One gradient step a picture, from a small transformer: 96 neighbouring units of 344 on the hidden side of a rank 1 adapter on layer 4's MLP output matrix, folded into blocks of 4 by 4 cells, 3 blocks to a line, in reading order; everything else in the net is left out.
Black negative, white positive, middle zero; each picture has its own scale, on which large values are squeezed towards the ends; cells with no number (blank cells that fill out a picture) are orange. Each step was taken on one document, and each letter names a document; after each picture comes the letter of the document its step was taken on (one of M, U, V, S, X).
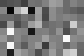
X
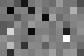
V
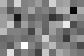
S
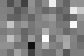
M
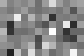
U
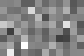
S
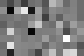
X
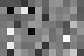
X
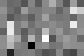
M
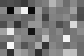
X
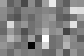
M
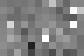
M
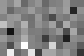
S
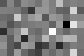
U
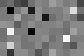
V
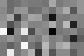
U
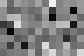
S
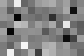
S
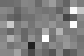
M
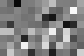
U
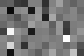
X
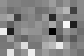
U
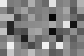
U
